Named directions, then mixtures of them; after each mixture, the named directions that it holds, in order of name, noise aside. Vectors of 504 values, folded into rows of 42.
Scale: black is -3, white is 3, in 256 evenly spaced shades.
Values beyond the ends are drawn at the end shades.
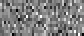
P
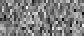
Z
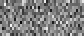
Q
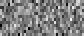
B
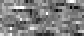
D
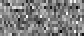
D, P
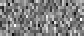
B, P, Q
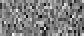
P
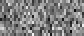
Z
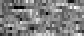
D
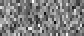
B, Z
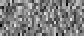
B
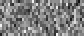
B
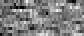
D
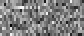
D, Q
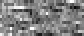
D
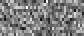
D, Q, Z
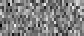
B, P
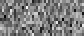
Z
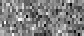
D, P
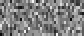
B, D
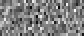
B, P, Z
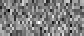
P, Q, Z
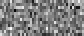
B, D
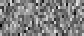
B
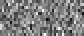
B, Z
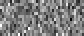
B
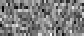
B, D, Z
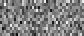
Q
